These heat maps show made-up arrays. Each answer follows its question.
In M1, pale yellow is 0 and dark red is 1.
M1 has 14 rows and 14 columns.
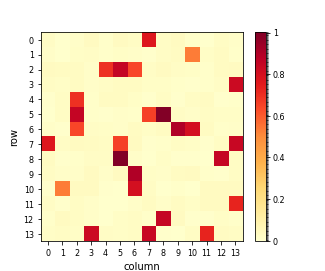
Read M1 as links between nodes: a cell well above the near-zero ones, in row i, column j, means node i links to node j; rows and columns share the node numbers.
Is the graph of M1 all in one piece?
yes
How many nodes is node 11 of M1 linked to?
1
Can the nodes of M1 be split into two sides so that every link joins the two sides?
yes
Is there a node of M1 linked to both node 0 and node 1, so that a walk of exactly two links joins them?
no
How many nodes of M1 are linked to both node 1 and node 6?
1
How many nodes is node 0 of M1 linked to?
1
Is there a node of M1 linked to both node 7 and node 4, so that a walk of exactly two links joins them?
no
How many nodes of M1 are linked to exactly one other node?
7
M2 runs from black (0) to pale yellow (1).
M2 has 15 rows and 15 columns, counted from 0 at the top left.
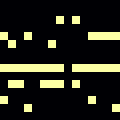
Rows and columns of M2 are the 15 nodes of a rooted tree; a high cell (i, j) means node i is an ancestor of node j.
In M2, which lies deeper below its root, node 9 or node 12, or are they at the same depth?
node 9
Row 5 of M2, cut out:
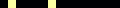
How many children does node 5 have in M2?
2
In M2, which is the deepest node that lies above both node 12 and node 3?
4
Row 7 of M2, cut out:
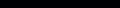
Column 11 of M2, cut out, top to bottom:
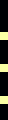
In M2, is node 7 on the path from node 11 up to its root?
no
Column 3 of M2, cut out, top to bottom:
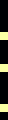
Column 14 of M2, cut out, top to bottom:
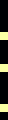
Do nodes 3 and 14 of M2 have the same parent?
yes
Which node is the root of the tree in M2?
8
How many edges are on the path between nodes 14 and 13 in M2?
1
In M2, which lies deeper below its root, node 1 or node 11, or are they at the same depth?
the same depth
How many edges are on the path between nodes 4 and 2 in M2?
3
